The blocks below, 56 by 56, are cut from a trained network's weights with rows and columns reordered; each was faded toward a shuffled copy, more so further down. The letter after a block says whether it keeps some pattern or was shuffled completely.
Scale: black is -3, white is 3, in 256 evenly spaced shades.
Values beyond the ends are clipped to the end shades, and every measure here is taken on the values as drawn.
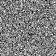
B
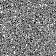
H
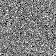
H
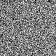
H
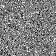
H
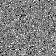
B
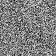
B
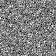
B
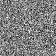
H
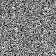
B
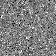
B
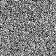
B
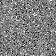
B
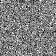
H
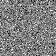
H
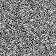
H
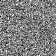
H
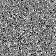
H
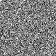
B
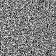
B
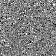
B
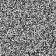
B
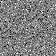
H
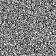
B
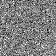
B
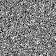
H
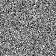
H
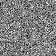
H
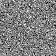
B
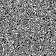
H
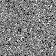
H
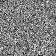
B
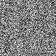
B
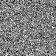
H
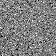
H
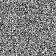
H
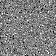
B
